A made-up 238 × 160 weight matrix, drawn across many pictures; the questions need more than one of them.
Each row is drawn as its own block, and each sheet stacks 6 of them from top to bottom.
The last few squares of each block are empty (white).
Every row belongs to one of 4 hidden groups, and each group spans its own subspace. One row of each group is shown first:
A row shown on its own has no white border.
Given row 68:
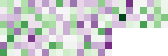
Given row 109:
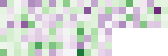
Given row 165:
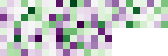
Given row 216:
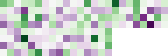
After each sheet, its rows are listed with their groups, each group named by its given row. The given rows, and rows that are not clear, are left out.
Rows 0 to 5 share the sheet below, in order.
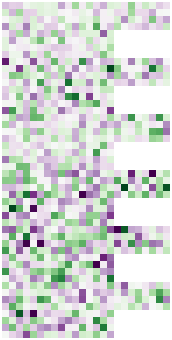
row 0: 68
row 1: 216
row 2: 216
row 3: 68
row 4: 216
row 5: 216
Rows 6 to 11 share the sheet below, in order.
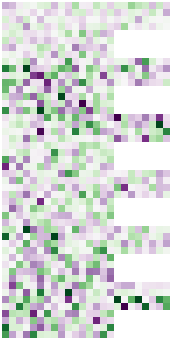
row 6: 109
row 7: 165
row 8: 216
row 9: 68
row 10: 165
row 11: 109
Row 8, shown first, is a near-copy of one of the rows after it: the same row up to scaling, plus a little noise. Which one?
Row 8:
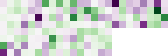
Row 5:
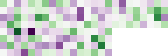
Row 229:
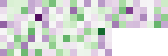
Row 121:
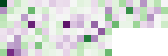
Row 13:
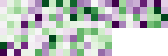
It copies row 13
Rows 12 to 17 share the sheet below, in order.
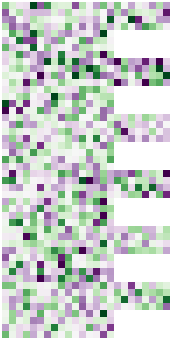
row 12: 109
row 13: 216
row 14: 68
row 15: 109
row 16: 165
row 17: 68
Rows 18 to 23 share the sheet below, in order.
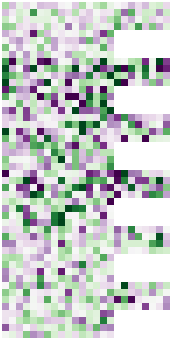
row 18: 216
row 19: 216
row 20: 216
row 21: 216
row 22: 216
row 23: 109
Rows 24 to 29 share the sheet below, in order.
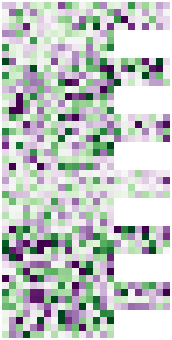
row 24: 68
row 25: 216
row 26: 165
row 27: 109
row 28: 216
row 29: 165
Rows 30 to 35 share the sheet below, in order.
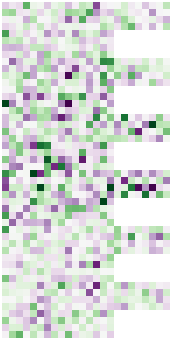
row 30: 68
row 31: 109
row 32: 109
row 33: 109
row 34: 216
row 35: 109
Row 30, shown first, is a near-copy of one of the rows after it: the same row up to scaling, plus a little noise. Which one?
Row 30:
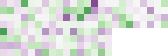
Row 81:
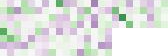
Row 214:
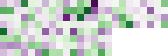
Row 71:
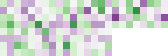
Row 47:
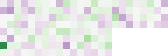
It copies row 214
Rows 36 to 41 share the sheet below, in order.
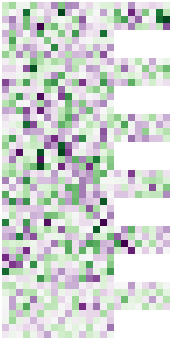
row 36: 68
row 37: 165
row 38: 165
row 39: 68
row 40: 68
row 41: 68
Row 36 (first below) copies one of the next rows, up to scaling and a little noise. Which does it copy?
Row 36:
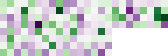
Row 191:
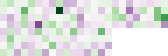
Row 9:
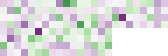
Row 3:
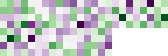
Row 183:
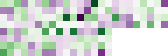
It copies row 191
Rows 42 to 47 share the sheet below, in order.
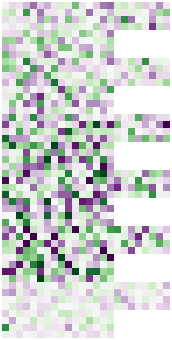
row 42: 109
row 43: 165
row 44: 109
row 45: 68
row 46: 165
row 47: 68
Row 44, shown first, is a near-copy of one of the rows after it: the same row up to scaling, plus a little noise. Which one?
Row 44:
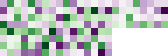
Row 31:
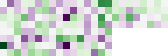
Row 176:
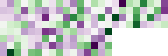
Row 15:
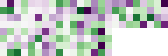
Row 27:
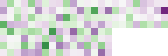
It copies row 27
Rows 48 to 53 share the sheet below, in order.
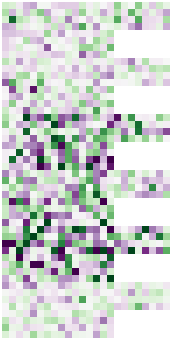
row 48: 216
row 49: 216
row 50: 165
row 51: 68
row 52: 165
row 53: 109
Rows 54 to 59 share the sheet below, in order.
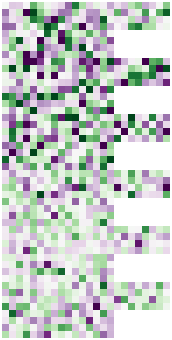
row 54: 165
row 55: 109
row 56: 68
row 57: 68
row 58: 109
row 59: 68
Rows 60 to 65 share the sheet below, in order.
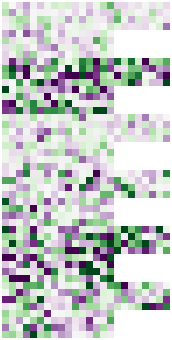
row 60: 216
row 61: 68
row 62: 216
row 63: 68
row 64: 216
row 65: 216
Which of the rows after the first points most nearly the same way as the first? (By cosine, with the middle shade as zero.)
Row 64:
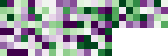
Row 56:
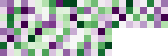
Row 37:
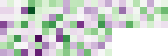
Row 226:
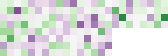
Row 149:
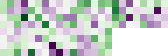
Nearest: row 56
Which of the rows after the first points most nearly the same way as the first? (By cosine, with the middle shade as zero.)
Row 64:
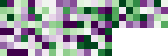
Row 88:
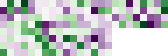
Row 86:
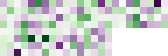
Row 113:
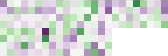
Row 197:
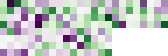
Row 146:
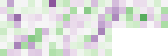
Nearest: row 197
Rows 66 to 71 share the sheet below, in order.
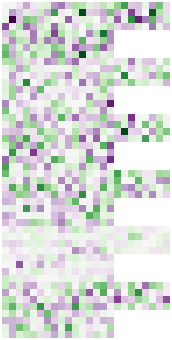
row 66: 109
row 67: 68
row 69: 216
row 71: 68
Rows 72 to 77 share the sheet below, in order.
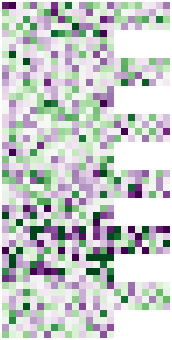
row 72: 109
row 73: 216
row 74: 68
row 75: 109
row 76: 165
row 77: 68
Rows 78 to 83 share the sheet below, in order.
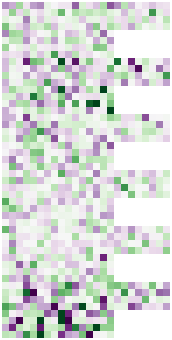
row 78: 216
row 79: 165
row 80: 165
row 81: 68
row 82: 216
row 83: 165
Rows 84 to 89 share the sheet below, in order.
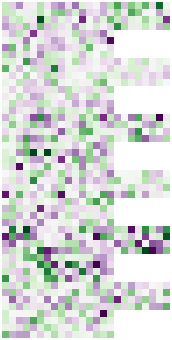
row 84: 216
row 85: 165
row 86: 109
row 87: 165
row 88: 216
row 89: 216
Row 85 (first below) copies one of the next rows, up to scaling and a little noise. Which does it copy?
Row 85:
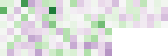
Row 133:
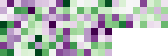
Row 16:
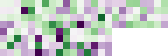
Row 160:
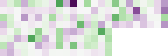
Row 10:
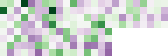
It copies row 10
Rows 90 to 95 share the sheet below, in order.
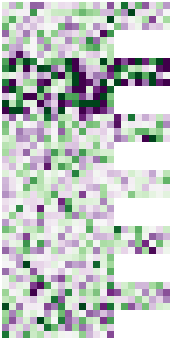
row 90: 216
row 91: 109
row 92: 216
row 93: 165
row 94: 216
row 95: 165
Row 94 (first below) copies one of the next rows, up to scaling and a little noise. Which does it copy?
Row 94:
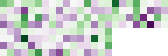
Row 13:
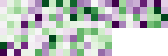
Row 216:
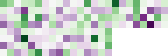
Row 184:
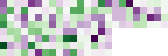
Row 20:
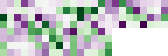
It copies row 216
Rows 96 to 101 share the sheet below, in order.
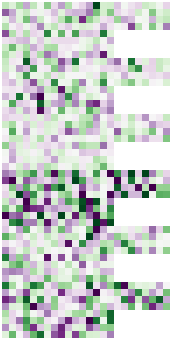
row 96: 68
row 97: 165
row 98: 68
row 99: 109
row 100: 68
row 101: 216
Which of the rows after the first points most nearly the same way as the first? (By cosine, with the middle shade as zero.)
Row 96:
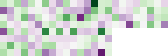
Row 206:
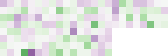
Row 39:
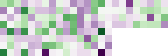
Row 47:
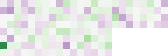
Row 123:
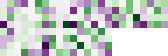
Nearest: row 39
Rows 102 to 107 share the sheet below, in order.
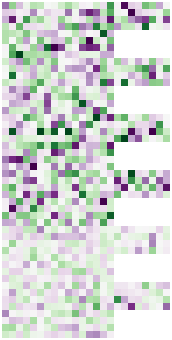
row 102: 216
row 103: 109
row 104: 109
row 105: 68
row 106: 109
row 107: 68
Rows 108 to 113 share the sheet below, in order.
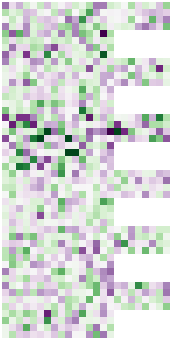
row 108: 68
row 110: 216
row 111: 165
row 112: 68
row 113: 109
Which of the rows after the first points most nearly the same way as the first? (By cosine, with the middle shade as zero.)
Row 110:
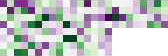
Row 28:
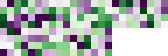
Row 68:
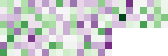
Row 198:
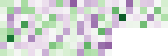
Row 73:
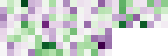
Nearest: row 73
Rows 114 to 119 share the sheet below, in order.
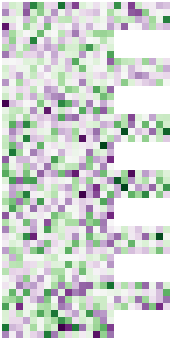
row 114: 165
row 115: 109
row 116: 68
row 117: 68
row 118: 216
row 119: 109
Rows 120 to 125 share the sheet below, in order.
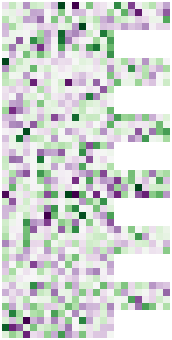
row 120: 165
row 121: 216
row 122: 109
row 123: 216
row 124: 165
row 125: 109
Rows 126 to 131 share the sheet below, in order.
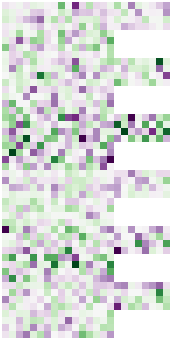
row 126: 165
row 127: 216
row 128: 68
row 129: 216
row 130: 216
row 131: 216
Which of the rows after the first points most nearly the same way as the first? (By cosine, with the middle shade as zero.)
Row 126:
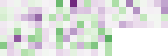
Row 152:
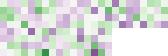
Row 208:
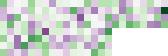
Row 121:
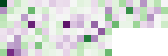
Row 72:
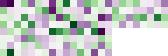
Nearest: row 72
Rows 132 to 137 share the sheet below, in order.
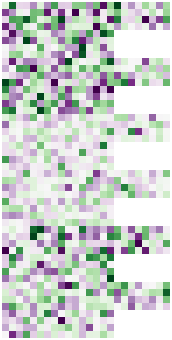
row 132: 216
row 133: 165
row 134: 109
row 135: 68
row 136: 165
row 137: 109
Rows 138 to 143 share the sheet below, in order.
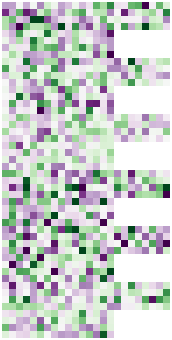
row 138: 165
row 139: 165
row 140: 216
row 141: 68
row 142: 68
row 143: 109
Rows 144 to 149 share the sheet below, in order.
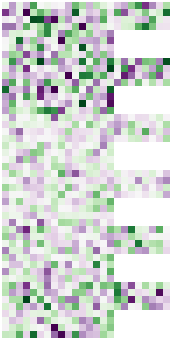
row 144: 165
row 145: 109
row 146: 216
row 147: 165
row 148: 216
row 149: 216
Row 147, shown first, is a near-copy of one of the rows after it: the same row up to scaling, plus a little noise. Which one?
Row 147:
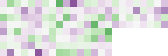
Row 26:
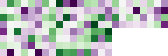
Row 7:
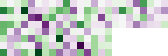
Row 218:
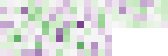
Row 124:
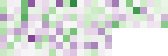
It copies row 26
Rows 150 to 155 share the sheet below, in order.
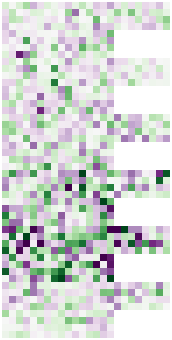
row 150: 216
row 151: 165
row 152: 109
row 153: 109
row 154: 216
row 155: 216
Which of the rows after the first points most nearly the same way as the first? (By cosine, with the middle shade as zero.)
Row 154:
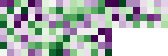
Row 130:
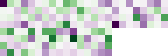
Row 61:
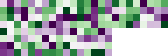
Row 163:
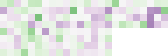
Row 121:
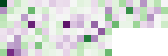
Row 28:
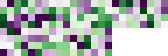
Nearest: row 28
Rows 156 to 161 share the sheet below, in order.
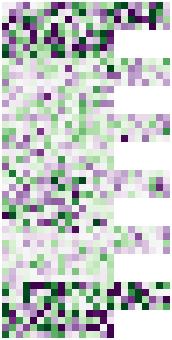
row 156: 109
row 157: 109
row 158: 216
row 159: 109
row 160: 165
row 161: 165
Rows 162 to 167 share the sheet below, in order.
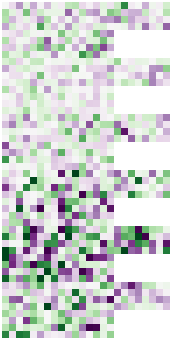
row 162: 109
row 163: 216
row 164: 68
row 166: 165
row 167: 216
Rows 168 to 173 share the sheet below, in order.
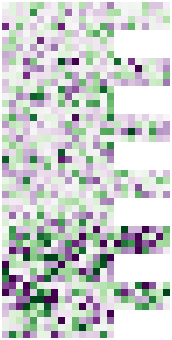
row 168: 165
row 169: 165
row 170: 109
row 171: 109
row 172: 109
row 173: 165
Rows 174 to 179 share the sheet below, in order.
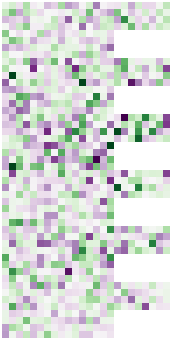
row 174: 68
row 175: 216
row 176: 109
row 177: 109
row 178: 109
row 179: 109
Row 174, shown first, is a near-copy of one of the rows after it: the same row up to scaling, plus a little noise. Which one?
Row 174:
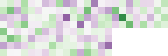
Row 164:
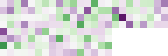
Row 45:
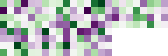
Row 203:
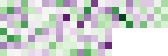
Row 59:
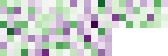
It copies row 203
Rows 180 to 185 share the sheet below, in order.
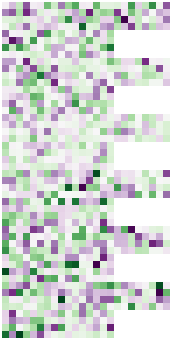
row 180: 68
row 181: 165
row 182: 109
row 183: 68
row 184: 216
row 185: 216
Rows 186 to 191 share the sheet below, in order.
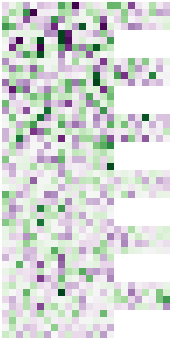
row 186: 165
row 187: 68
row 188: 165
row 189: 165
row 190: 165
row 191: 68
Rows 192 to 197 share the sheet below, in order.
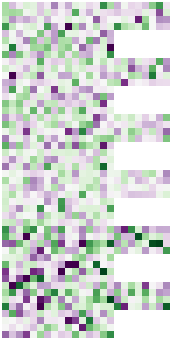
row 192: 216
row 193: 109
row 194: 68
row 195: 165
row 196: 216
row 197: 216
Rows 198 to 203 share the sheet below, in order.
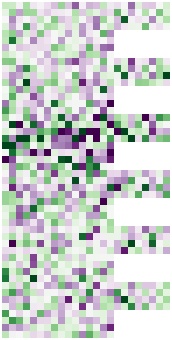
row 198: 68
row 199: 68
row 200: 68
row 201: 216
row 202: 109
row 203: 68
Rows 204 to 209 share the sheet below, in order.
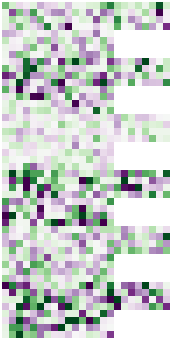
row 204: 216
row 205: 165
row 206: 216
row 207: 109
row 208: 216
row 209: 216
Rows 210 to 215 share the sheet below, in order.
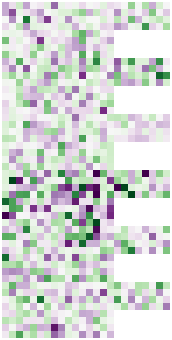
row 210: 109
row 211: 109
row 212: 165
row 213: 68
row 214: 68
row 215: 216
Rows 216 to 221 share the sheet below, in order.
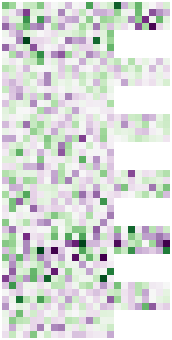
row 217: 216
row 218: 165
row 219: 68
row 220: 68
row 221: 216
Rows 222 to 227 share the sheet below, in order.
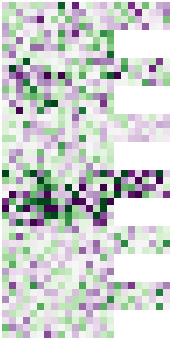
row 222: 165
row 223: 216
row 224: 165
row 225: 109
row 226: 68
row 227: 109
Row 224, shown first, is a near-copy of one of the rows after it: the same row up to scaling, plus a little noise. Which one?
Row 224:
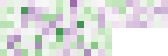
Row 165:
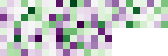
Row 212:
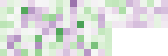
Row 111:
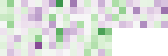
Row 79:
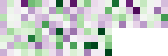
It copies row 212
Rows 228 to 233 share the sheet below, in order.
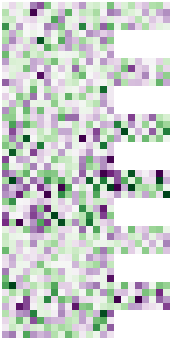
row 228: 165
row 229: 216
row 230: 68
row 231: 216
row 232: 165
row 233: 109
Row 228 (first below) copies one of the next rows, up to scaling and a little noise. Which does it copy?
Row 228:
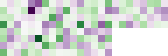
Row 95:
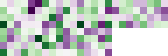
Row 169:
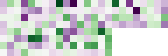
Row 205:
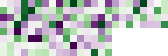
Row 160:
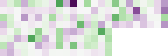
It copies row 95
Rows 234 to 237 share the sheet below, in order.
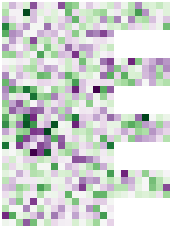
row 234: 165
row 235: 109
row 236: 165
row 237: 216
